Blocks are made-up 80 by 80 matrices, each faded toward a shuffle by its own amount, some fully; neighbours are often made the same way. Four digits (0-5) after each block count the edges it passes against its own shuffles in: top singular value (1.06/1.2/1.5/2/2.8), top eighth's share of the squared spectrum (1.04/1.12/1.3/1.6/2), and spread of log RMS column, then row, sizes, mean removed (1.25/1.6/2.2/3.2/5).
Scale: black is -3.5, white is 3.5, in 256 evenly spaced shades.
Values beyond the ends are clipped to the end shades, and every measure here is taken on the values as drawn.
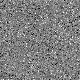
0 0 0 0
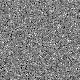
0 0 0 0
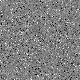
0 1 0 0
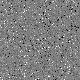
0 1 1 0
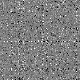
2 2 2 2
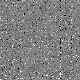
2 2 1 1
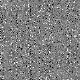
1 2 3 1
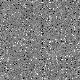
1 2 2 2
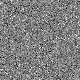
0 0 0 0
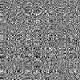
4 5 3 3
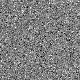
0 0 0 0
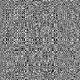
4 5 3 3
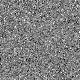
0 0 0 0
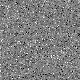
2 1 0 0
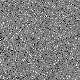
3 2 0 0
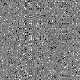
4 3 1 1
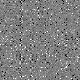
4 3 1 1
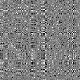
5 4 3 3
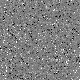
2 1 0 0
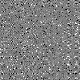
4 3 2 2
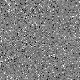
3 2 1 1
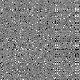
4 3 2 2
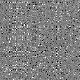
4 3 2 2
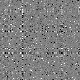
4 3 2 2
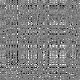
5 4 3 3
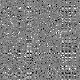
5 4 2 2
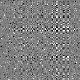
5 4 3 3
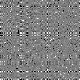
5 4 3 3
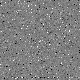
2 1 0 0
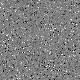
0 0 0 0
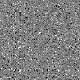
4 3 2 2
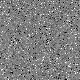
1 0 0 0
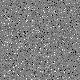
2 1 0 0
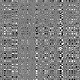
5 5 4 3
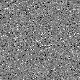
3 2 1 1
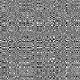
5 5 3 4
